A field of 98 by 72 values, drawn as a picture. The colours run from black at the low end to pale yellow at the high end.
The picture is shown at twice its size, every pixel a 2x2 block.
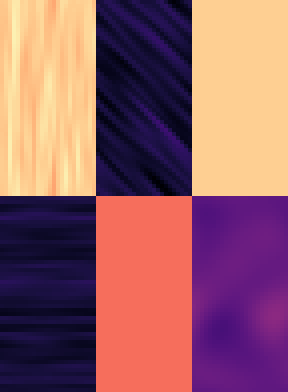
It is made of 2 by 3 panels. Panel 1,1: very high, streaked downward, faint in contrast. Panel 1,2: very low, slanting down to the right, faint in contrast. Panel 1,3: very high, flat. Panel 2,1: very low, streaked across, faint in contrast. Panel 2,2: high, flat. Panel 2,3: low, smooth, faint in contrast.
